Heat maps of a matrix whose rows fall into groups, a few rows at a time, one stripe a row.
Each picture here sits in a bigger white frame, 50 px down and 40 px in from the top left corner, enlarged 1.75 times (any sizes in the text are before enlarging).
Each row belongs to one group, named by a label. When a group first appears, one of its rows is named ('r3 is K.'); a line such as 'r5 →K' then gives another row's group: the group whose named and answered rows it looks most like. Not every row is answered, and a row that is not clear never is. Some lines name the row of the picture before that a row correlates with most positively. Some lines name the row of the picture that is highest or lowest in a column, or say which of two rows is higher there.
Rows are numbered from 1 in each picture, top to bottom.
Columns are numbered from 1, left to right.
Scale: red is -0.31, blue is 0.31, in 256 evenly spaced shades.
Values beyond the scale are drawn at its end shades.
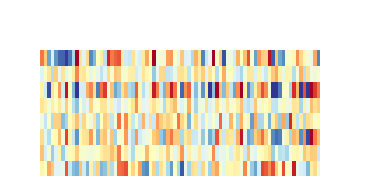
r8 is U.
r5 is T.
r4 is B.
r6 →B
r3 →B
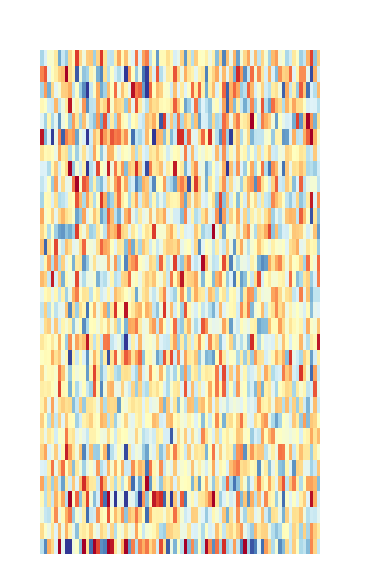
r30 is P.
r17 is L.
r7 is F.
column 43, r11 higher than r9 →No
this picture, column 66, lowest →12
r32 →F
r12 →U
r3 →P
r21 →F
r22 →F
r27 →P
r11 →F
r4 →P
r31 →B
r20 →L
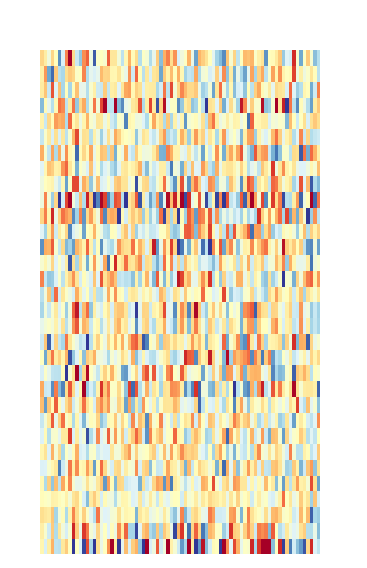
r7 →B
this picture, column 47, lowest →32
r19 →P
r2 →P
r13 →U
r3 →L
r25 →P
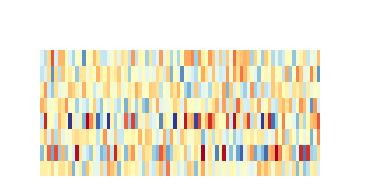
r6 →L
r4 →F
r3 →P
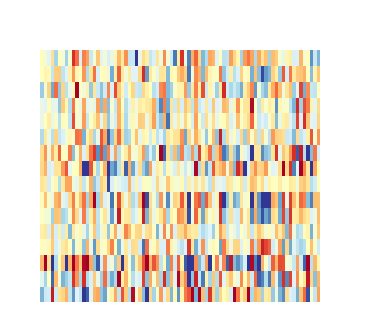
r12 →L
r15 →T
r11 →T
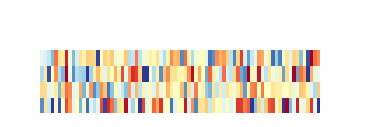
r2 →P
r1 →B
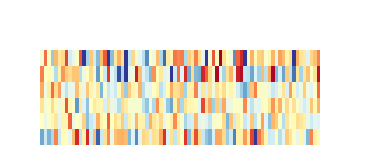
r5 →P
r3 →L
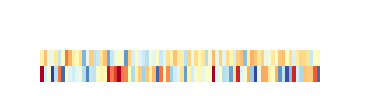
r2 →U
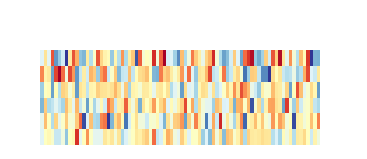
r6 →U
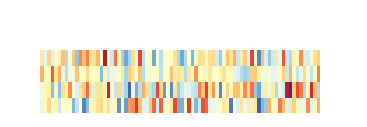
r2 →L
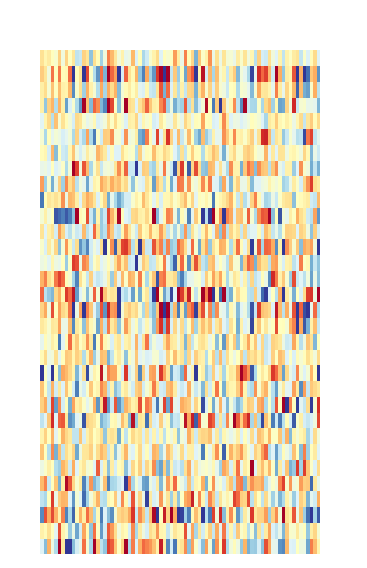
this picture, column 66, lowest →11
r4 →F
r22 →B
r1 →F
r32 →F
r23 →L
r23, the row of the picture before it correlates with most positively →2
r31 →F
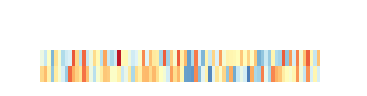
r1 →T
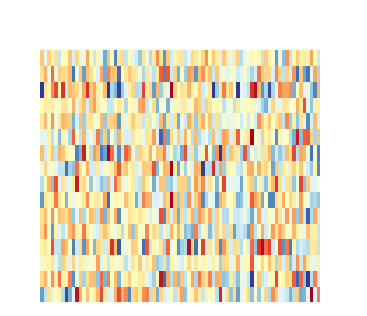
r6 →T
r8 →U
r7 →F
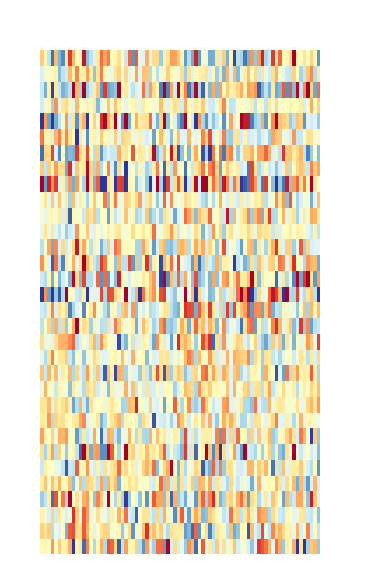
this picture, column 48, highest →5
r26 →F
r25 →F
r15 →T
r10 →L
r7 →U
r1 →P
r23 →B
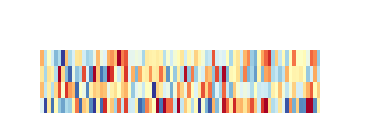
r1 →U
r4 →T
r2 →F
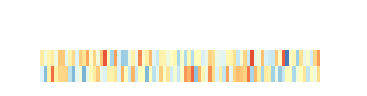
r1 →L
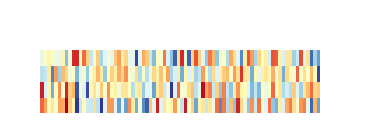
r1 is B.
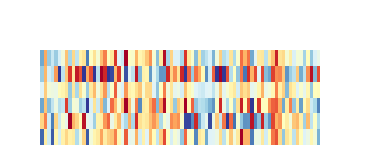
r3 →L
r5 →P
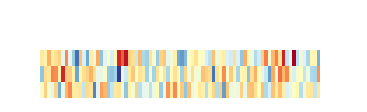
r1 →U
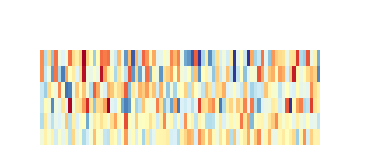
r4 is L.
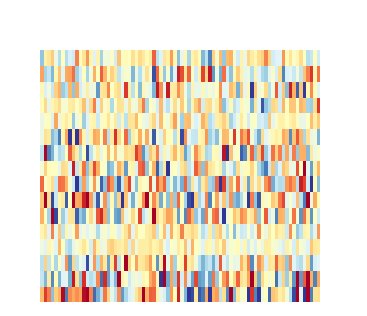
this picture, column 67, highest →9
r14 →L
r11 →B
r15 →T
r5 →B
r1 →U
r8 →T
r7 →P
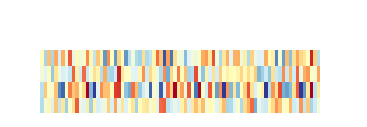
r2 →T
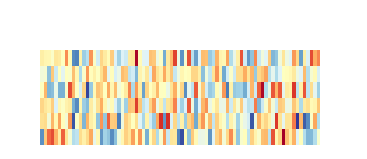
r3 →P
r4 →B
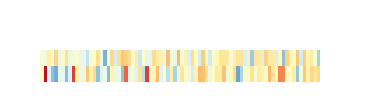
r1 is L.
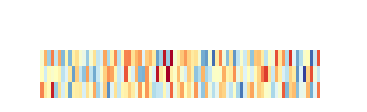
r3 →L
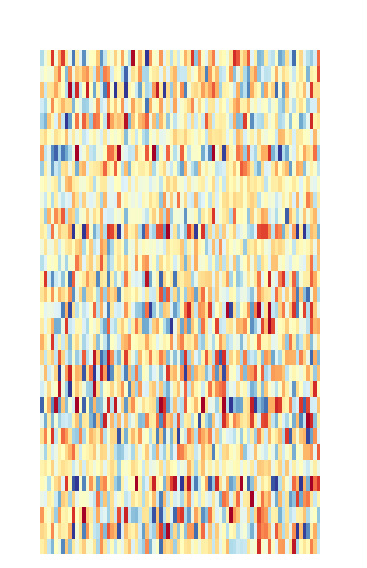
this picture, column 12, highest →24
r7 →U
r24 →T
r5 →F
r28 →B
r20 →F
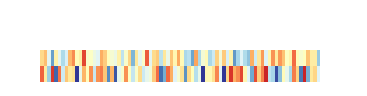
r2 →B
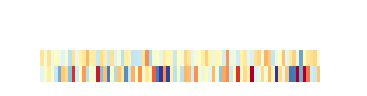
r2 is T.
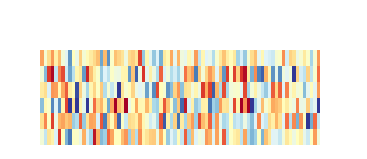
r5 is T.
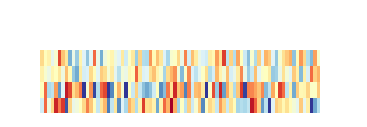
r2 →B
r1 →F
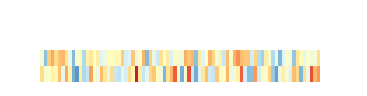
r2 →B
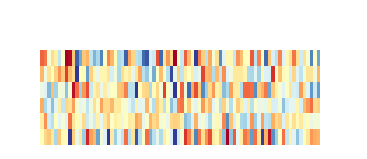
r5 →P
